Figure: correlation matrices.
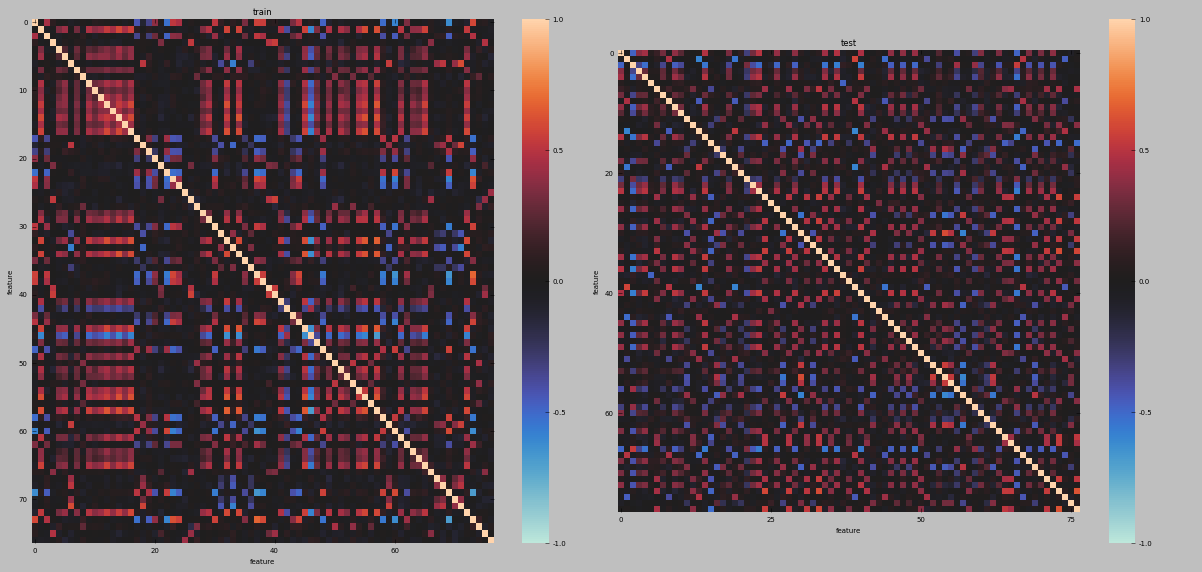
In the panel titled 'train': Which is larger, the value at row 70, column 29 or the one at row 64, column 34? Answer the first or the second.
the second
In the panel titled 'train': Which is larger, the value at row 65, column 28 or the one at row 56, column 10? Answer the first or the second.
the first
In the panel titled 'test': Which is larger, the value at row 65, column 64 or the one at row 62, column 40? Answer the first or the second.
the first
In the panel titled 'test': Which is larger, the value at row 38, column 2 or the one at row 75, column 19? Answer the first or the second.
the first
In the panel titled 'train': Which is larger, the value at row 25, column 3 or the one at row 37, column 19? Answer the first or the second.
the first
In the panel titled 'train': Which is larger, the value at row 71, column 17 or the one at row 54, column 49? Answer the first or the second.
the second
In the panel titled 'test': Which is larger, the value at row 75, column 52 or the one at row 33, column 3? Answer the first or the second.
the first
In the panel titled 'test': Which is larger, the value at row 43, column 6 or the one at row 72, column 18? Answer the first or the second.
the second
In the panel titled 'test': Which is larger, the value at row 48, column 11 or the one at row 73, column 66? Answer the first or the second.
the second
